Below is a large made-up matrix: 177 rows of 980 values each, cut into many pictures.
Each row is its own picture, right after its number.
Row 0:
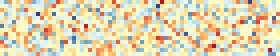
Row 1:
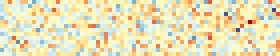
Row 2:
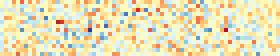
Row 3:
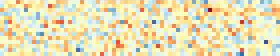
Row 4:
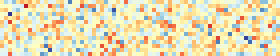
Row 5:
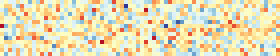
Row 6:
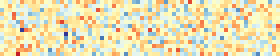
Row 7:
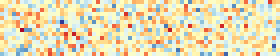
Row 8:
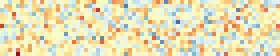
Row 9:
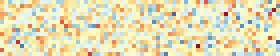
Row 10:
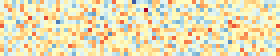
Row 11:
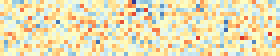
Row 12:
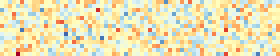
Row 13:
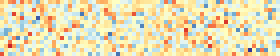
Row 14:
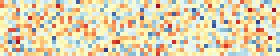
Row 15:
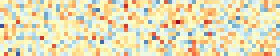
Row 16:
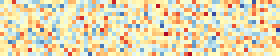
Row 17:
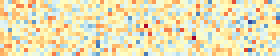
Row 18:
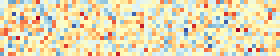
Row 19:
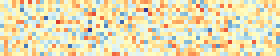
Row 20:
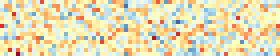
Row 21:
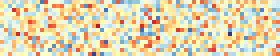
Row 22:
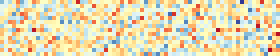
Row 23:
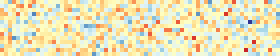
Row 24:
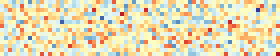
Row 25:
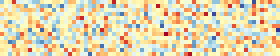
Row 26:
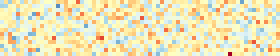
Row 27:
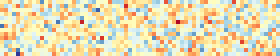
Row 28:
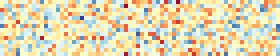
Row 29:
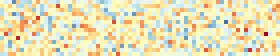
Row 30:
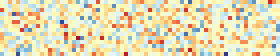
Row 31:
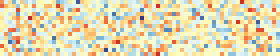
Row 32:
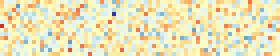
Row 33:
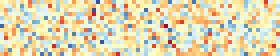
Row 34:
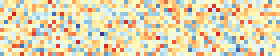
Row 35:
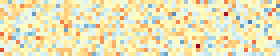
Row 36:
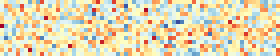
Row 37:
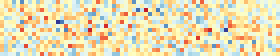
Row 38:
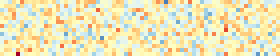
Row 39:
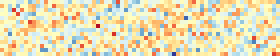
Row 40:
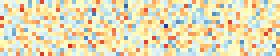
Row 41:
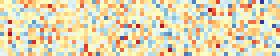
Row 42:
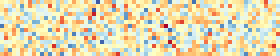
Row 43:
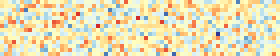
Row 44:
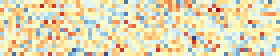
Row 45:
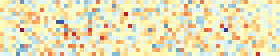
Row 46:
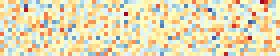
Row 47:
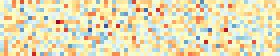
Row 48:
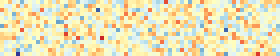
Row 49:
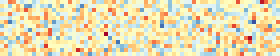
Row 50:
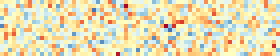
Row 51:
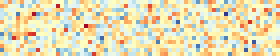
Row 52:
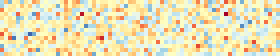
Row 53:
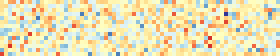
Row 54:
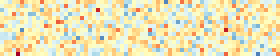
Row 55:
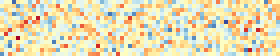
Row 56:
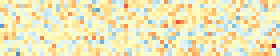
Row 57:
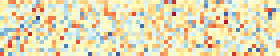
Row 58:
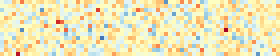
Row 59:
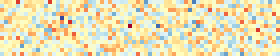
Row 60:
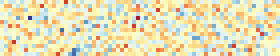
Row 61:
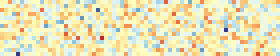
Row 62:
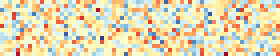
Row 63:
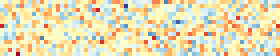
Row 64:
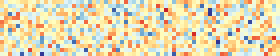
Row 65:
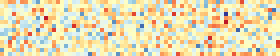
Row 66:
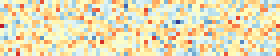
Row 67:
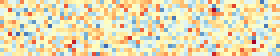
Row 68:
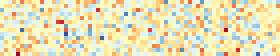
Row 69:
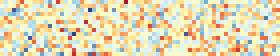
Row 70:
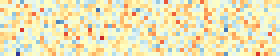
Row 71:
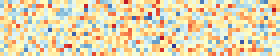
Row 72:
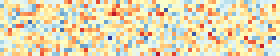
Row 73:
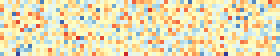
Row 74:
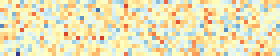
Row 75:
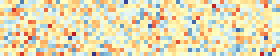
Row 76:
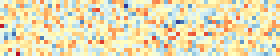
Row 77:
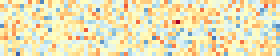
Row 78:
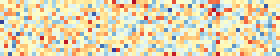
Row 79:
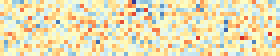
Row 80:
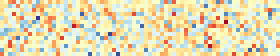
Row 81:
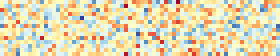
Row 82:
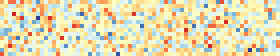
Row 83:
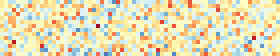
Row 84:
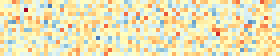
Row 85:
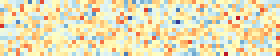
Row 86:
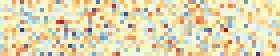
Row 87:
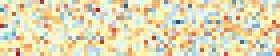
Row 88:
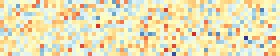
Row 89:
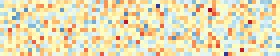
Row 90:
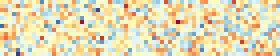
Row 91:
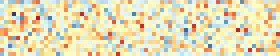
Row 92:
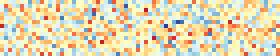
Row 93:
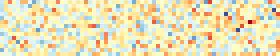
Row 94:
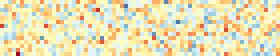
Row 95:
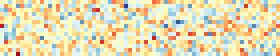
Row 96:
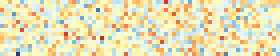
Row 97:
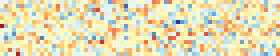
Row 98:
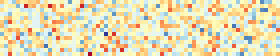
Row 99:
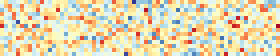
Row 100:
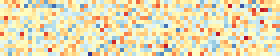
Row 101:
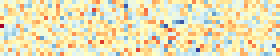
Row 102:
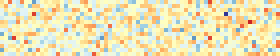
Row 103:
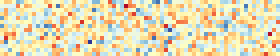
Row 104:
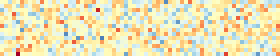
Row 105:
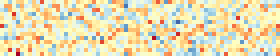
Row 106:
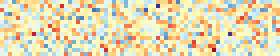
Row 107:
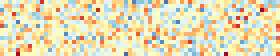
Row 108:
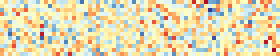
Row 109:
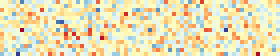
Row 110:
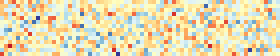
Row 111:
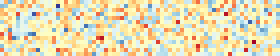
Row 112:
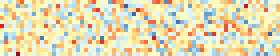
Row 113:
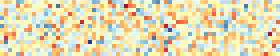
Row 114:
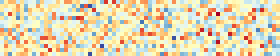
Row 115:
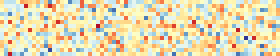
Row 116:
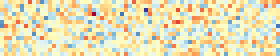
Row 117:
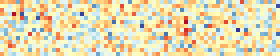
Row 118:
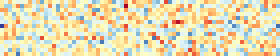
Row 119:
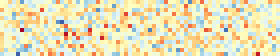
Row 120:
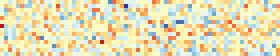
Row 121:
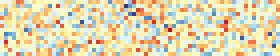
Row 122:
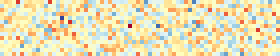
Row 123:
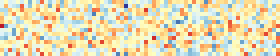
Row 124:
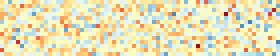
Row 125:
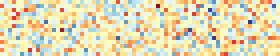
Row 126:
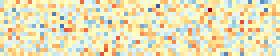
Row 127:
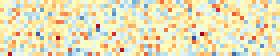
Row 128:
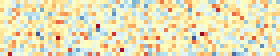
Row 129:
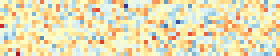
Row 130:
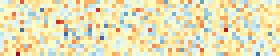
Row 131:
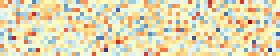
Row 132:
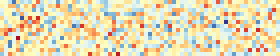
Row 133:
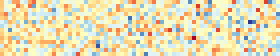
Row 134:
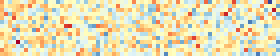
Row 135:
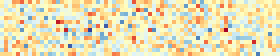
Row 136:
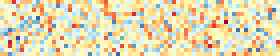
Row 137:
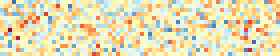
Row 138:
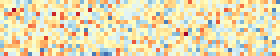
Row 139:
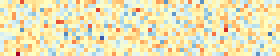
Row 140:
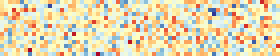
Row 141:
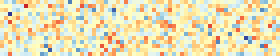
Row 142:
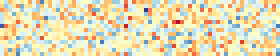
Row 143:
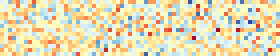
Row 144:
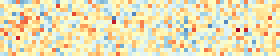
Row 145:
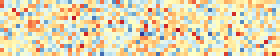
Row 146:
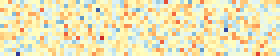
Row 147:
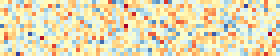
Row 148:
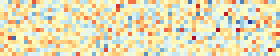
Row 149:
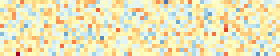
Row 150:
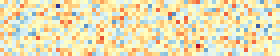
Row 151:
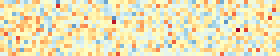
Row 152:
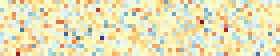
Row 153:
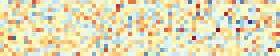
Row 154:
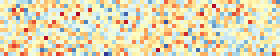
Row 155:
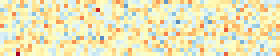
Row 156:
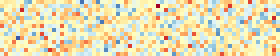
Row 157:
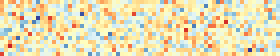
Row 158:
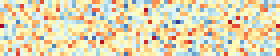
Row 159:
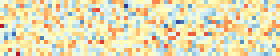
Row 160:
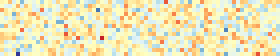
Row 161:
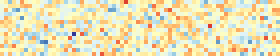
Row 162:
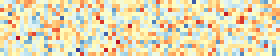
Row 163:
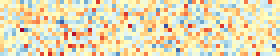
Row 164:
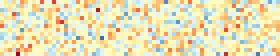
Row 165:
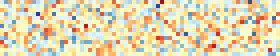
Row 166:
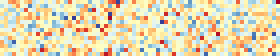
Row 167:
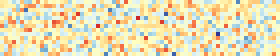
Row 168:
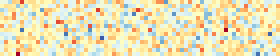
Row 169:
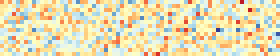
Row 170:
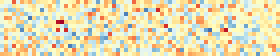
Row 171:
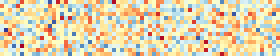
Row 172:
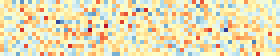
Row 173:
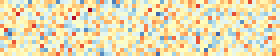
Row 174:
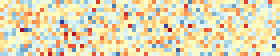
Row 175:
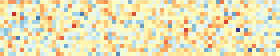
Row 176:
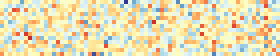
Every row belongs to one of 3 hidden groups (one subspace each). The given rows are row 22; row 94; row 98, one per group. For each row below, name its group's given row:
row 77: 94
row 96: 94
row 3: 98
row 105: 94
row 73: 94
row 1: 22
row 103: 94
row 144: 22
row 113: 94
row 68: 94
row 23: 22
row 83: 98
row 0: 98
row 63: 94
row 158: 94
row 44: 98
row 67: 98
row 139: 94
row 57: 22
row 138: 98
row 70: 94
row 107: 94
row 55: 22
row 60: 98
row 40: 94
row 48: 94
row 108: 98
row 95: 94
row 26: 22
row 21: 98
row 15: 94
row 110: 22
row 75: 98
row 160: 94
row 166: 98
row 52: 22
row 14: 22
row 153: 22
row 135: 94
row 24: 94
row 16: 98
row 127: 98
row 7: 94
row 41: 98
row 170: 94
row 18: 22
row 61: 94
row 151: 22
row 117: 22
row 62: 94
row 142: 94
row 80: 22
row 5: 94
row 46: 98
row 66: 94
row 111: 22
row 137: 22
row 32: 98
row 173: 98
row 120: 94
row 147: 94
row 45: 94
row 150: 22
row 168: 94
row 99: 94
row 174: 94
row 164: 94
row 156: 98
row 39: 98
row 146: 94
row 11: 94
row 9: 22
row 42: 94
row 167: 98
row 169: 22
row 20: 94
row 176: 98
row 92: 94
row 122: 98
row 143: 22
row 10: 94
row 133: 22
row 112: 94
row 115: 98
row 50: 94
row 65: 22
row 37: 94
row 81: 94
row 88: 98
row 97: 94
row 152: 94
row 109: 94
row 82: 22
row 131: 22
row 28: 94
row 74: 94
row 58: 94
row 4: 98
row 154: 98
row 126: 98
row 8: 94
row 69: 98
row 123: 94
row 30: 94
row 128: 98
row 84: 98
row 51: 22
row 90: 94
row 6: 94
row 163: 94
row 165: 98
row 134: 22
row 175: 22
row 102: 22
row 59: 98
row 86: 94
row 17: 22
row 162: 98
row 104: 94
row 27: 94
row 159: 94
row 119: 94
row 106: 98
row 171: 98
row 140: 98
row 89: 98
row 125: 98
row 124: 22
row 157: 22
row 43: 98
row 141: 98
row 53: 22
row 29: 22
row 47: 94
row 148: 22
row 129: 94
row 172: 94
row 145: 98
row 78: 98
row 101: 94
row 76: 94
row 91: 22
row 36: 94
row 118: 94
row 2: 94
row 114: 98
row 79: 94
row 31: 22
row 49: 98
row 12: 94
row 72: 98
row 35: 22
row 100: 98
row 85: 94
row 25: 98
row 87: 94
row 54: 94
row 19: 94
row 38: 94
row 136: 22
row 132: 22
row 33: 94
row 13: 22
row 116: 94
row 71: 98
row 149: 94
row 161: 98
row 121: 94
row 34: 98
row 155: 94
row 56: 94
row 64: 98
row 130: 94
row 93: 22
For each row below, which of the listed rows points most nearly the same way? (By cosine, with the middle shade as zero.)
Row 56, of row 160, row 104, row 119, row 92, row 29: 160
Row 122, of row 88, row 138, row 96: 88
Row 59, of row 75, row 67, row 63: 75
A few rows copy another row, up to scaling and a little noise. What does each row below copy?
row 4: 141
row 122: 59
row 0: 165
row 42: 33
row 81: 28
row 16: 25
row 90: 27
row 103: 113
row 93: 1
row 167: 43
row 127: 128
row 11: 79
